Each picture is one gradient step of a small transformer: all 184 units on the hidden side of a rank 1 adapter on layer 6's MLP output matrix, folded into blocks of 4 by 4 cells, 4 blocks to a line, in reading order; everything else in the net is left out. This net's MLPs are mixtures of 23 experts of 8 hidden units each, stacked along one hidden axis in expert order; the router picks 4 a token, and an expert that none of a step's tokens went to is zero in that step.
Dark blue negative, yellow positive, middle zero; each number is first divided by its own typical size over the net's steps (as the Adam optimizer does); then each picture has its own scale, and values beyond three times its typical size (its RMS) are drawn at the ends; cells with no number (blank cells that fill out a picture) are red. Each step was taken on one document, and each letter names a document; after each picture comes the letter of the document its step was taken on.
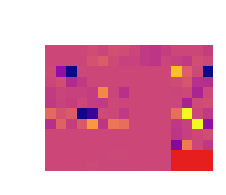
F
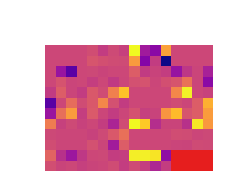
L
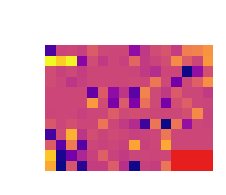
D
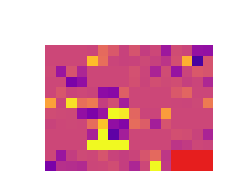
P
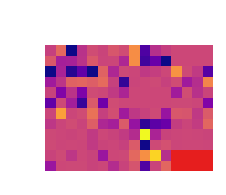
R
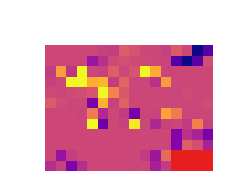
P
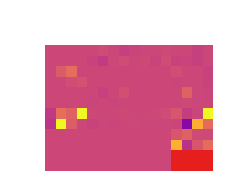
F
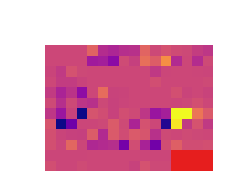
F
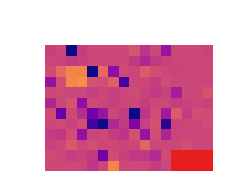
R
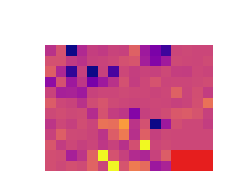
R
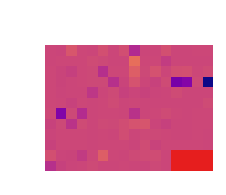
L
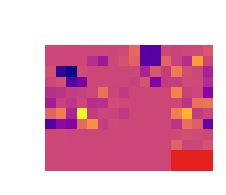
F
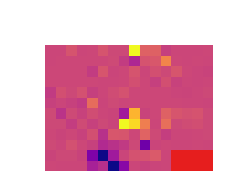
L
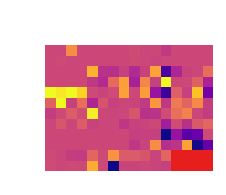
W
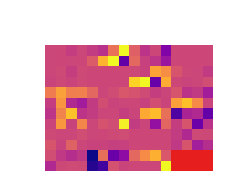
W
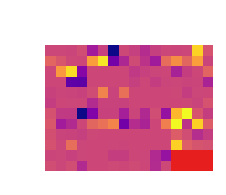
F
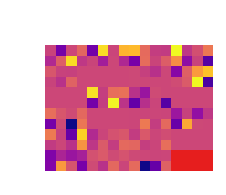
D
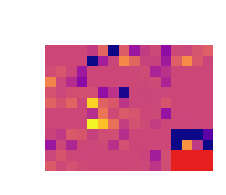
P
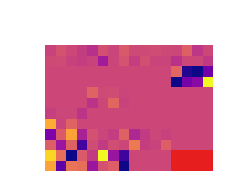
D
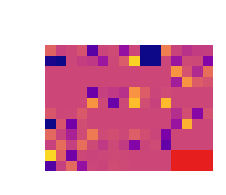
D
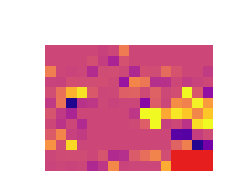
W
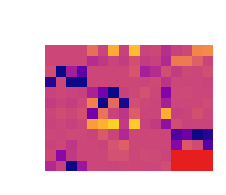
P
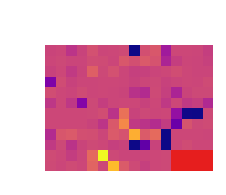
R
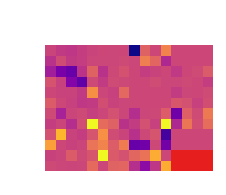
R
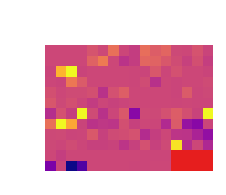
F
